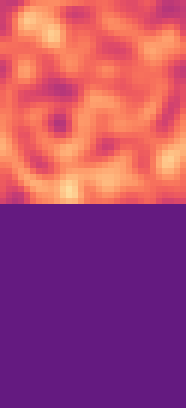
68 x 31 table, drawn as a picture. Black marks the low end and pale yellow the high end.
It is made of 2 by 1 panels. Panel 1,1: high, blotchy. Panel 2,1: low, flat.
